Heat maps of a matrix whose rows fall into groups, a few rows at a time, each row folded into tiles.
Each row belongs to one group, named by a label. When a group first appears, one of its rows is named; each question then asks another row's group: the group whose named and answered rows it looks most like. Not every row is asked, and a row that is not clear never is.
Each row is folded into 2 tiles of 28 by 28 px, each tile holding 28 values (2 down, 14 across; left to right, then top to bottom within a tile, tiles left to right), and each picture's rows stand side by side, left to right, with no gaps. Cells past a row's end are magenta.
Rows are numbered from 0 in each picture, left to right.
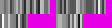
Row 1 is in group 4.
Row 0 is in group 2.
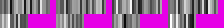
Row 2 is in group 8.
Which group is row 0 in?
2
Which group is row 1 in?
2
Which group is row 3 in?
2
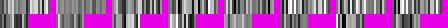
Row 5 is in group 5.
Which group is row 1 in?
2
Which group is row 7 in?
5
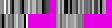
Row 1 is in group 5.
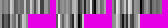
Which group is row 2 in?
8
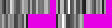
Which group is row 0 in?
4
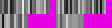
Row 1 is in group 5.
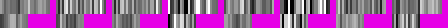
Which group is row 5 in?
2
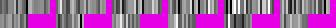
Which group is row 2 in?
2
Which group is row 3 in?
2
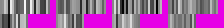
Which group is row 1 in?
2
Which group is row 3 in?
4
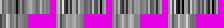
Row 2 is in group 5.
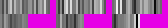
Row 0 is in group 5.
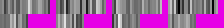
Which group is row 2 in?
8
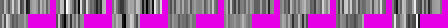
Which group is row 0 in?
8
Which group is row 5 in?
4
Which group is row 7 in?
4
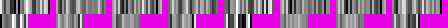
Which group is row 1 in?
4
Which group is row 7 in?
4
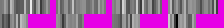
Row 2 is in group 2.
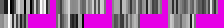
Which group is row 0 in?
2
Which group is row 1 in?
4
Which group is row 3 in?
4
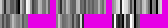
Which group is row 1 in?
4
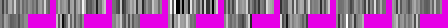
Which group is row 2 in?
2
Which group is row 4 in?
4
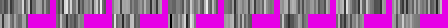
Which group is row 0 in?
2
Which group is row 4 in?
2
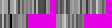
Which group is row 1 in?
2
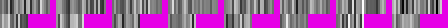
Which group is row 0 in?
2
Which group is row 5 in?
8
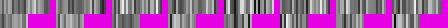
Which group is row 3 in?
2
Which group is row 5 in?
8
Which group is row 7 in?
2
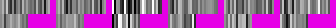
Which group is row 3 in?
4
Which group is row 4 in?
4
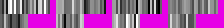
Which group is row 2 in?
4
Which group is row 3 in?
2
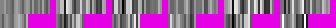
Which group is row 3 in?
2
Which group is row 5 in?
4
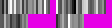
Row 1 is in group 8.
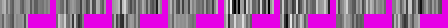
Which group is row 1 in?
2
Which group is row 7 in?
8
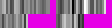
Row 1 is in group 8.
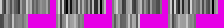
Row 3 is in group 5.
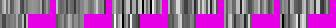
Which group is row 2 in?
2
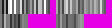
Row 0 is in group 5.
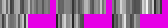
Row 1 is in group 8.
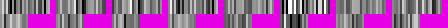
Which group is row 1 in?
8
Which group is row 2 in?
8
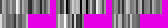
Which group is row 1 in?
2
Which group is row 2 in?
2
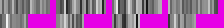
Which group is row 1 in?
2
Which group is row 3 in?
8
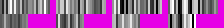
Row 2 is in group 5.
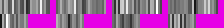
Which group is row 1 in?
8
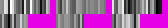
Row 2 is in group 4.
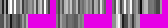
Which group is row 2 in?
8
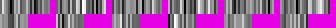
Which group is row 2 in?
2
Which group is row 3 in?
8
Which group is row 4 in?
5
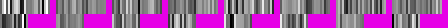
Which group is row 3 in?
8
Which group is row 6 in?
5
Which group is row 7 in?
8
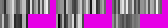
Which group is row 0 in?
4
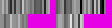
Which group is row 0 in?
5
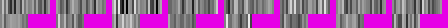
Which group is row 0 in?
5
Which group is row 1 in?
2
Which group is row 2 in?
5
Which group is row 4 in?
4
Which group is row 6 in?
5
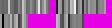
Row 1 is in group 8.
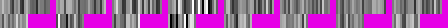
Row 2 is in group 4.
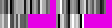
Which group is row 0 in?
2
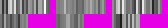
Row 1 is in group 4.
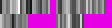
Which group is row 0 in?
8
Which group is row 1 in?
4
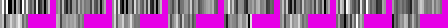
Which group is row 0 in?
5
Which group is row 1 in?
5
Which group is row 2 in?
5
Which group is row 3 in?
2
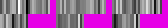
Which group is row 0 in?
8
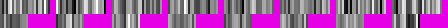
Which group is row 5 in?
4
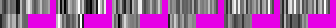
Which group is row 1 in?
4
